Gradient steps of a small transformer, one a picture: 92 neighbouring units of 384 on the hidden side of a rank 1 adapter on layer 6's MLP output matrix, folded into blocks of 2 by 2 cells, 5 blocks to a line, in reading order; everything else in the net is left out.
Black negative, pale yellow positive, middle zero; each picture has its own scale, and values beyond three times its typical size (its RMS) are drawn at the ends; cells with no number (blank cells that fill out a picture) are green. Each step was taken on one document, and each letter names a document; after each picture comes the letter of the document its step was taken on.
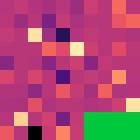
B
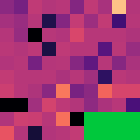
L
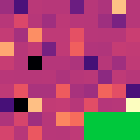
L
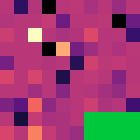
B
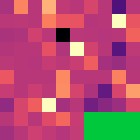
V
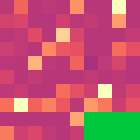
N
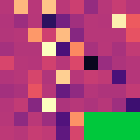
B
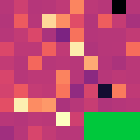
L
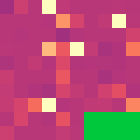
V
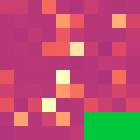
V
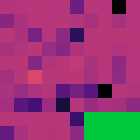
N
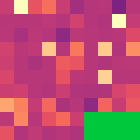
V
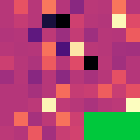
B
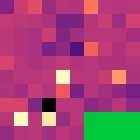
V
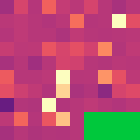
V
